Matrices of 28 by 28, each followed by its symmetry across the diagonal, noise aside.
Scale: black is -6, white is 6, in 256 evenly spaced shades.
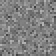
symmetric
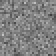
symmetric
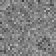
symmetric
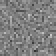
antisymmetric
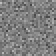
neither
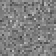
neither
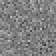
symmetric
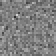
antisymmetric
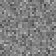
antisymmetric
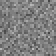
antisymmetric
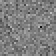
neither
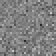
symmetric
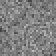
symmetric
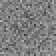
symmetric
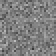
neither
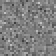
antisymmetric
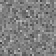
neither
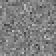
antisymmetric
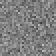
neither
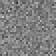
antisymmetric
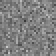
neither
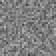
antisymmetric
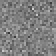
antisymmetric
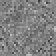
symmetric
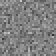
neither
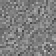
symmetric
